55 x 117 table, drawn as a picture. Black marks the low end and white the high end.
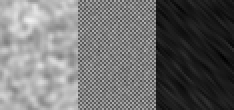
The table splits into one row of 3 panels. Panel 1,1: high, blotchy. Panel 1,2: middling, checkered, strong in contrast. Panel 1,3: very low, slanting down to the right, faint in contrast.
